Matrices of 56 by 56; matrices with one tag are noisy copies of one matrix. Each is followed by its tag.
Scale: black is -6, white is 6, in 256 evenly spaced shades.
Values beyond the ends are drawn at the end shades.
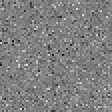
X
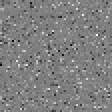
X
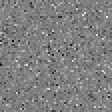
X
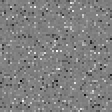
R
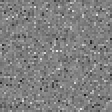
R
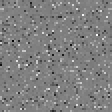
X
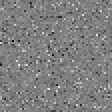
X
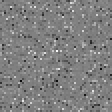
R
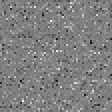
R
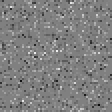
R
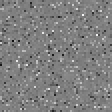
X
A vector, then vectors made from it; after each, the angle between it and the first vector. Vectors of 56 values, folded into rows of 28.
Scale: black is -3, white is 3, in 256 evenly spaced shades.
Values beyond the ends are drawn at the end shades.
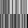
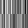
orthogonal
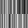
partly opposed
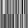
orthogonal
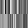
orthogonal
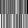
partly opposed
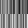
nearly opposite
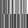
nearly parallel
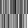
partly opposed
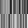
nearly opposite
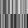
nearly parallel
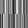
orthogonal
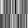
orthogonal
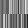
partly aligned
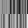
nearly opposite
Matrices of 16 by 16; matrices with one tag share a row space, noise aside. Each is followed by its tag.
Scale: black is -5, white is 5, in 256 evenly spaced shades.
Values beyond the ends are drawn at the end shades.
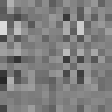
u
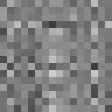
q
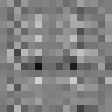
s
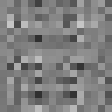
s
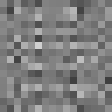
s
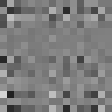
u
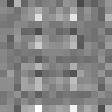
s
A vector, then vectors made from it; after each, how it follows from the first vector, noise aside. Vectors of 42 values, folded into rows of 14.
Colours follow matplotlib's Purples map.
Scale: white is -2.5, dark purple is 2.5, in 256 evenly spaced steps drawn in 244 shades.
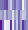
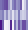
copied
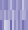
shrunk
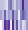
negated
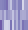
shrunk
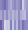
shrunk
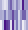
negated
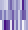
negated
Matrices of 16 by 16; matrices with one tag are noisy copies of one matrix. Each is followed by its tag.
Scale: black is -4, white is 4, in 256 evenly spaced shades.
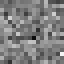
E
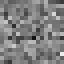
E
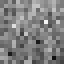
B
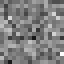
E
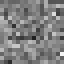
E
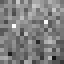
B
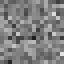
E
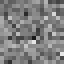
E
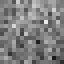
B
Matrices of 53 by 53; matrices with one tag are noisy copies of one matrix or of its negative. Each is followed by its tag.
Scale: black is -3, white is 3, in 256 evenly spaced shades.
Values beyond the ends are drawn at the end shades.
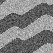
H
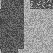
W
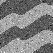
H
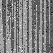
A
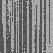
A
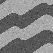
H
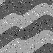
H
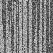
A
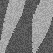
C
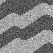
H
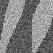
C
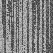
A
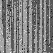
A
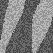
C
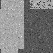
W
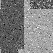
W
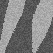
C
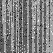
A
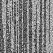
A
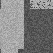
W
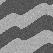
H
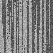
A
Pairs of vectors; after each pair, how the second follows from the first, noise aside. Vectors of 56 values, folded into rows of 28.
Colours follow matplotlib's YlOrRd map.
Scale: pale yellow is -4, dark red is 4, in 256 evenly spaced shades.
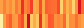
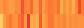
shrunk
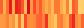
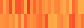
shrunk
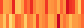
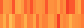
shrunk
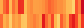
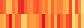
sign-scrambled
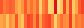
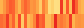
sign-scrambled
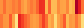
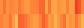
shrunk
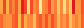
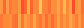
shrunk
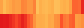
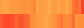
shrunk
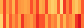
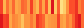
sign-scrambled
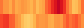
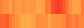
shrunk
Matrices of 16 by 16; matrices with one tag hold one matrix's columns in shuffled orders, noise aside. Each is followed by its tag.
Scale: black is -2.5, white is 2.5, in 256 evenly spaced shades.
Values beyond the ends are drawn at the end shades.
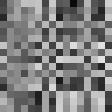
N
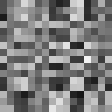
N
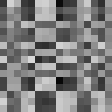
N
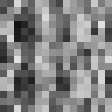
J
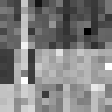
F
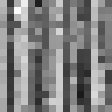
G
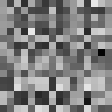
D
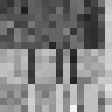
F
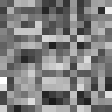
D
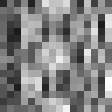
J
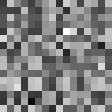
D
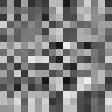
N
